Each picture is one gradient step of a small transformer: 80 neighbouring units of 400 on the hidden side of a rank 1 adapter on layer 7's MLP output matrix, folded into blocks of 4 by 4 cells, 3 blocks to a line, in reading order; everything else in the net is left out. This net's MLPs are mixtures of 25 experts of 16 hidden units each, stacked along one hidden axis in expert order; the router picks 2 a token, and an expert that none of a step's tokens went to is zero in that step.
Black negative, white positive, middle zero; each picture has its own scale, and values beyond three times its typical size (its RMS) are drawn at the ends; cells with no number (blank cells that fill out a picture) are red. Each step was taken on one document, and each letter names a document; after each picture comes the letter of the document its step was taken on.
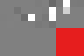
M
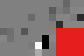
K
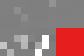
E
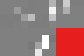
K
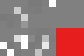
E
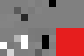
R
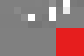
M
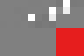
M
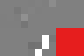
E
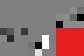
K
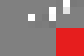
M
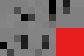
R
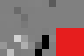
E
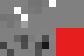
E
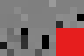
R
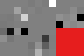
R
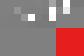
M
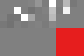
M
